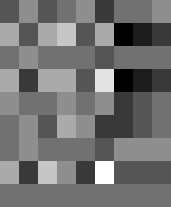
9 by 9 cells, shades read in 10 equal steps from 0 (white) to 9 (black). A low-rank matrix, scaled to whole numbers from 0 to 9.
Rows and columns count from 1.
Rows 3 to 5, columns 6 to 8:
6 5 5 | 1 9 8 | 4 7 6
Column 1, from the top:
6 3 5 3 4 5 5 3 5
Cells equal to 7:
9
